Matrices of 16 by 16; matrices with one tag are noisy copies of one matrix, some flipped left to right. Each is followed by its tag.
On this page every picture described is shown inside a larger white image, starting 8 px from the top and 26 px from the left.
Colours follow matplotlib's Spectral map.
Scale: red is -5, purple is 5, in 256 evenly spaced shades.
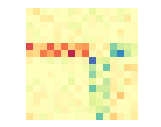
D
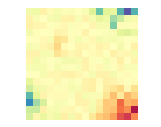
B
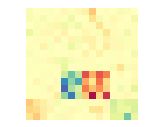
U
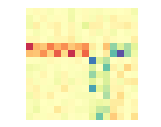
D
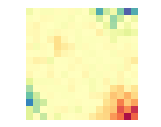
B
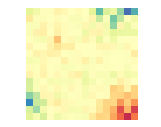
B
